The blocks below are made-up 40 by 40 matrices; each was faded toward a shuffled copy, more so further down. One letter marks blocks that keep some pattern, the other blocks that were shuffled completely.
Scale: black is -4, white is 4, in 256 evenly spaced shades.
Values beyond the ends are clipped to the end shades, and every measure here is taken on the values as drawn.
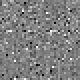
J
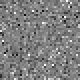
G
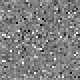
G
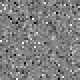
G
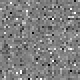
J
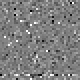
J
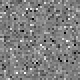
G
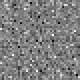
J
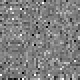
J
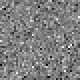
G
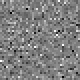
J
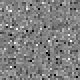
J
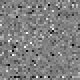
J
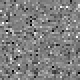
J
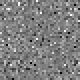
J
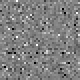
J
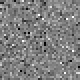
G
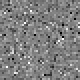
G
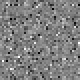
J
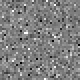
G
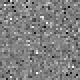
G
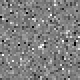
G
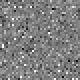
G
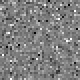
G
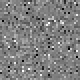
J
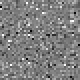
J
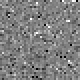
J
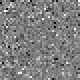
J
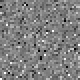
G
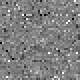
J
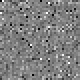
J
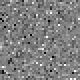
G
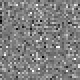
J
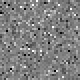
G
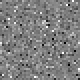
G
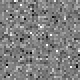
J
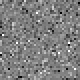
G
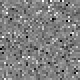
G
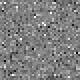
J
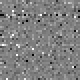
J
